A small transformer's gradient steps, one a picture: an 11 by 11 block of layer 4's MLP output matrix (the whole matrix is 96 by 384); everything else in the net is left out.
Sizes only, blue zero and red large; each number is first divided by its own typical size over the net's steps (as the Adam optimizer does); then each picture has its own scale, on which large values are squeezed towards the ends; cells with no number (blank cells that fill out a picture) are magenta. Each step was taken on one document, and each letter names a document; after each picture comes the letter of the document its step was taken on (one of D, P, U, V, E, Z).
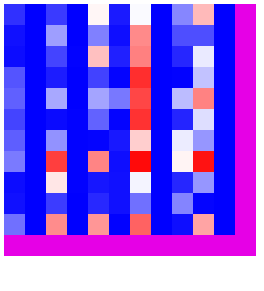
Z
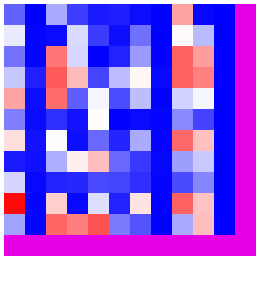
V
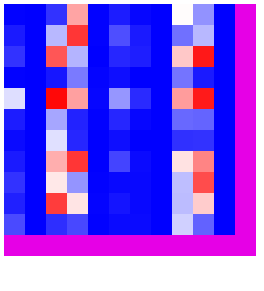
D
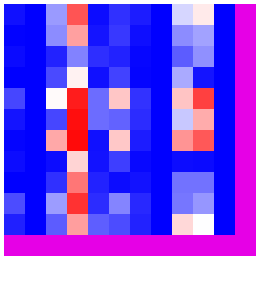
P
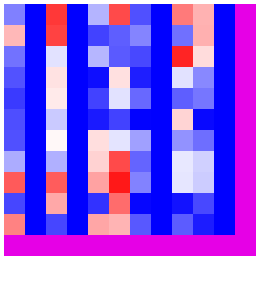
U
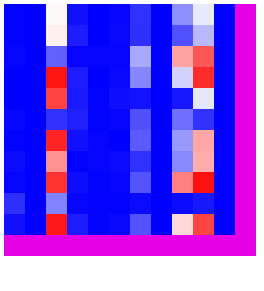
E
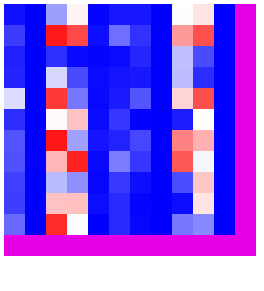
D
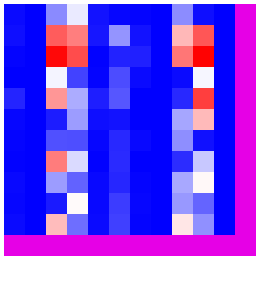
D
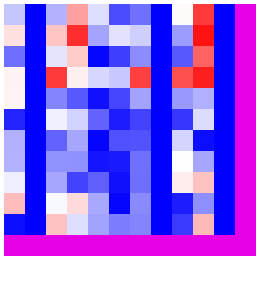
V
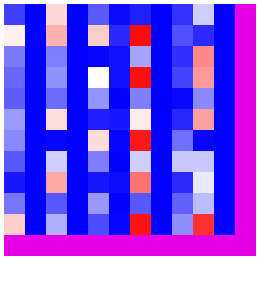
Z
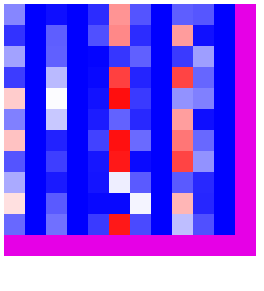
U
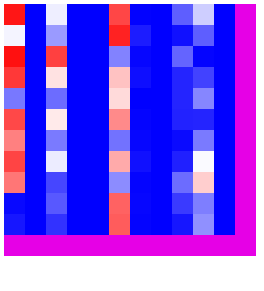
U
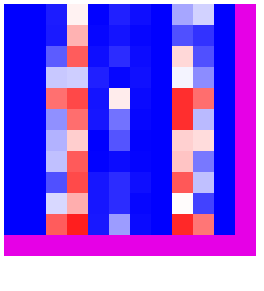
P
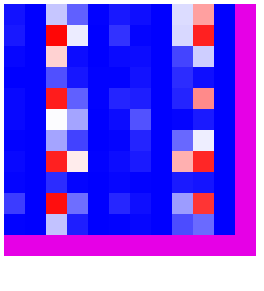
E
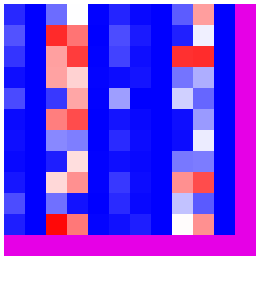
D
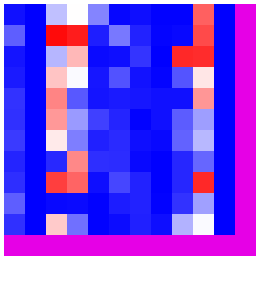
D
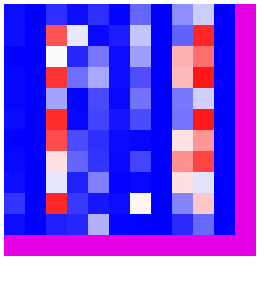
E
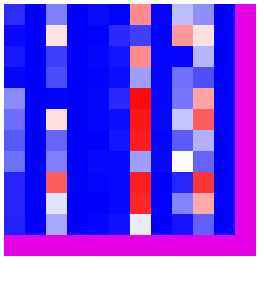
Z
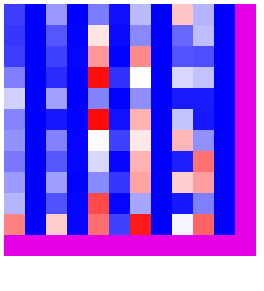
Z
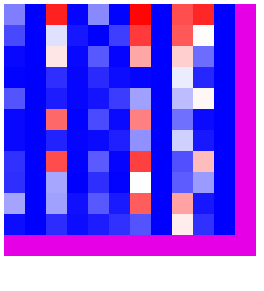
Z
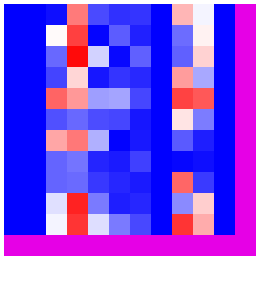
P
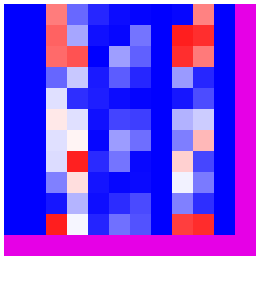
P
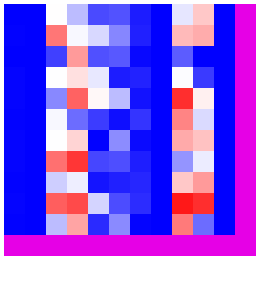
P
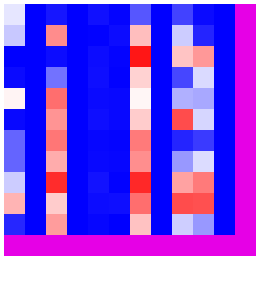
Z
